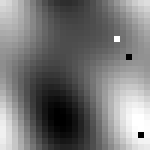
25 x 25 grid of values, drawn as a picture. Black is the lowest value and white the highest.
Ninth with the highest average: bottom right. Calmest part: top middle. Ninth with the lowest average: bottom middle. Lone odd cells: 3, 1 higher and 2 lower than their neighbours.
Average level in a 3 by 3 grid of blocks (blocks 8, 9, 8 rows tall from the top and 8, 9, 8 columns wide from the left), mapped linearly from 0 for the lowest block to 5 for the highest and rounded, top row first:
3 1 3 / 2 1 4 / 3 0 5
